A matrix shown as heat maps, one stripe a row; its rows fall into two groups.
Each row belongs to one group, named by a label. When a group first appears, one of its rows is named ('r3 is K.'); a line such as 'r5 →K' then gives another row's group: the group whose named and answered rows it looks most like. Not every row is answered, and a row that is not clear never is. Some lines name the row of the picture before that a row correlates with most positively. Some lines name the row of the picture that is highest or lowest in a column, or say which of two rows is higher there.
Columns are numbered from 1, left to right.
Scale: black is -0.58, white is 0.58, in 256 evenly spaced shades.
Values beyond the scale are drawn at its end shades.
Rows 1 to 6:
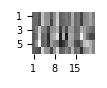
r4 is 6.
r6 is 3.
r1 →3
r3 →6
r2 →3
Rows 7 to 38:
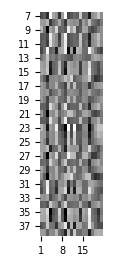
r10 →3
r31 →6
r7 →3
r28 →3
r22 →3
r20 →3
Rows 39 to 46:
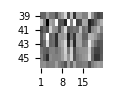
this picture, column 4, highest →41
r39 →6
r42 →6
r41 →3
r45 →6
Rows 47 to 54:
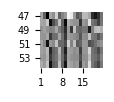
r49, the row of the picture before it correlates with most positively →46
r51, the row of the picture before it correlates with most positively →40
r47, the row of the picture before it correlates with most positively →45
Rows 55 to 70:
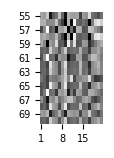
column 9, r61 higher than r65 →No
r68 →3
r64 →6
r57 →6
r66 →6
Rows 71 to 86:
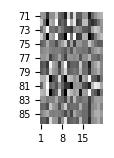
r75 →6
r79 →3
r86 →3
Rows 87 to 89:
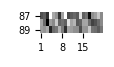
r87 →3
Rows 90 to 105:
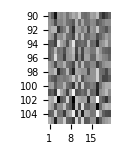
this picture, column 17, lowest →103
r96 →6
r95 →6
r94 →3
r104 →6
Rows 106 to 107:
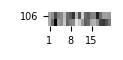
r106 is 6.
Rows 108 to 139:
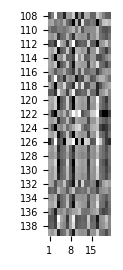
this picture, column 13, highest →126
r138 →3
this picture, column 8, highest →126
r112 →3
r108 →6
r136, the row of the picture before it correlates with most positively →107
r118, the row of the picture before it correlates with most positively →106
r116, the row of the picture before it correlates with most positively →106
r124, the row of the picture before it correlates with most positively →107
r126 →6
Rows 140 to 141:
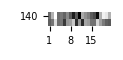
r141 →6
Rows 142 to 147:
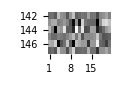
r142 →3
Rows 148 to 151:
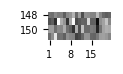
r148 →6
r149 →3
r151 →6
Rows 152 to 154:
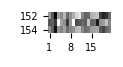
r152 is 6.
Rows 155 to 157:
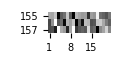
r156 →6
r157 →3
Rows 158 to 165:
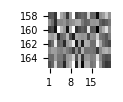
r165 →6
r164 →6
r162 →6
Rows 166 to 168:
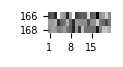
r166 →3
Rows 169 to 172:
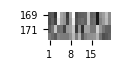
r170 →3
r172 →6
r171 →6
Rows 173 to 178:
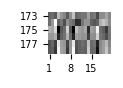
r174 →6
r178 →3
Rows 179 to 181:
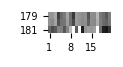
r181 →6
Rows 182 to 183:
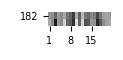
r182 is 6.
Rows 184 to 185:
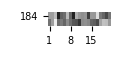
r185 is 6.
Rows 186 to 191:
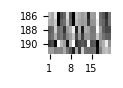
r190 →3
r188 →6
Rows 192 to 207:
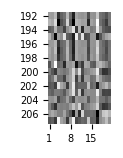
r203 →6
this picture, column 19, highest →206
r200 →6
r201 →6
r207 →3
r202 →3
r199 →6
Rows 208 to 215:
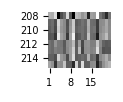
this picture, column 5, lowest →208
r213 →6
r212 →6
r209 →3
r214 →3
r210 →3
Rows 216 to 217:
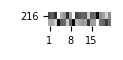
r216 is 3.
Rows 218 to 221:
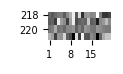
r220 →6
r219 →3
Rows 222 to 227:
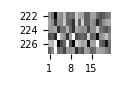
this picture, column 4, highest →225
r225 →3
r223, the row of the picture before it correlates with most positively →221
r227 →6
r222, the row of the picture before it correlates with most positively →221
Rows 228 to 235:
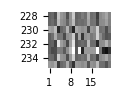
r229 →3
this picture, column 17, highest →233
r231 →6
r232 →3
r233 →6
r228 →3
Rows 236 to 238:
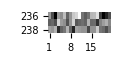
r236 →6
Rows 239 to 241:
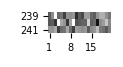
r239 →6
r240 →3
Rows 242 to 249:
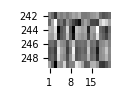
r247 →3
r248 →3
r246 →3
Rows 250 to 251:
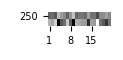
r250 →3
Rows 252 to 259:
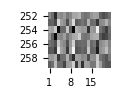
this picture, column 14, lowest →254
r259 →6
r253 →3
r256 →3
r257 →3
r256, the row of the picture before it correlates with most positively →250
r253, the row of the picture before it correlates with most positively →250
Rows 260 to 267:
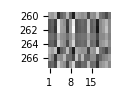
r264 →3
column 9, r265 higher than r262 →No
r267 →3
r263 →3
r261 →3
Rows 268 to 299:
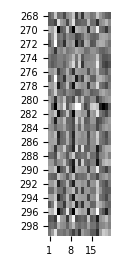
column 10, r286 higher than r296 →No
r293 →6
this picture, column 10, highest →281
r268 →6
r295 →6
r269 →3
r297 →3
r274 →6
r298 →3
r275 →6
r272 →6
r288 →3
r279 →6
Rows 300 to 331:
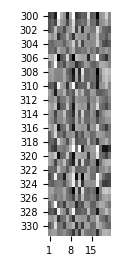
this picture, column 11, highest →319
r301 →3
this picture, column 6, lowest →323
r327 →6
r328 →3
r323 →6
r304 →6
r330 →6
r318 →3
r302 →6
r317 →6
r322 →3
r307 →6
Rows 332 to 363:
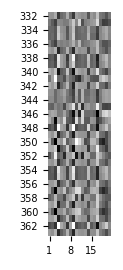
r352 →6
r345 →6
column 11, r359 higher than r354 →Yes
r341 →6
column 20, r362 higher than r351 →Yes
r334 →3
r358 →6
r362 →3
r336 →6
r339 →3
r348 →3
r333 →6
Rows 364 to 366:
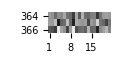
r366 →3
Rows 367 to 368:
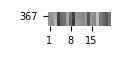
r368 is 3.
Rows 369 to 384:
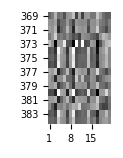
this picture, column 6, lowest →369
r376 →3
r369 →6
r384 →3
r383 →3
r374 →3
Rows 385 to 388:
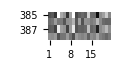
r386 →6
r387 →3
